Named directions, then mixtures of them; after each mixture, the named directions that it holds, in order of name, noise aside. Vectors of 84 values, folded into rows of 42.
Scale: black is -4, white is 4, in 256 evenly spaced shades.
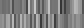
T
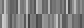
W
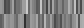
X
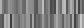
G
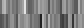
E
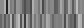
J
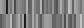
J, X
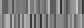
G, T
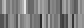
E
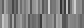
T, W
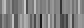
E, T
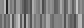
J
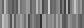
T, W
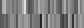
E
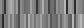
G, W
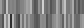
G, J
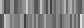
G, X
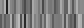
J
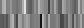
E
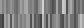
E, G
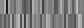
J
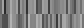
W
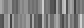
E, G
